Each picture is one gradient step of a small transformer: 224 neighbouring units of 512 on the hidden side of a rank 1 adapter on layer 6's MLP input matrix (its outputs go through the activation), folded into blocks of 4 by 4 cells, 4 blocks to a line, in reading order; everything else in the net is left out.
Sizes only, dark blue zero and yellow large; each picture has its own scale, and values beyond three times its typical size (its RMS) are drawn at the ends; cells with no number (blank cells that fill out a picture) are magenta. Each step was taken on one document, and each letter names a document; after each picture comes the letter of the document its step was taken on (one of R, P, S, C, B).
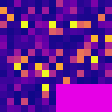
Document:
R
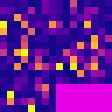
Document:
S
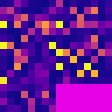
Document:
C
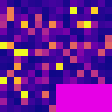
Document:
C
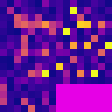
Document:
C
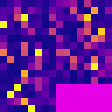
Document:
S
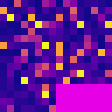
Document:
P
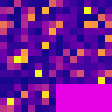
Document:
P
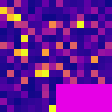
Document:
P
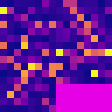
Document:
S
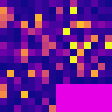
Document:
C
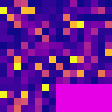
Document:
R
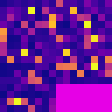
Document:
S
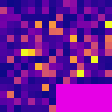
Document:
R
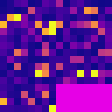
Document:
P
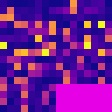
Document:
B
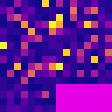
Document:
R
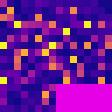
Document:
B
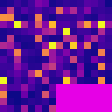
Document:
B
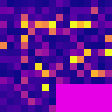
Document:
R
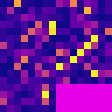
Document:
R
